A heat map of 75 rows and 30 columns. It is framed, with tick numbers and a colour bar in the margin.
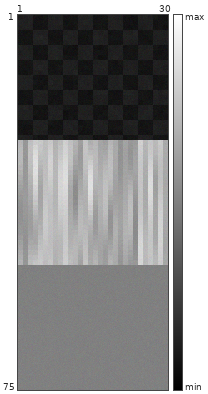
The table splits into 3 rows of 1 panel. Panel 1,1: very low, checkered, faint in contrast. Panel 2,1: high, streaked downward. Panel 3,1: middling, flat.
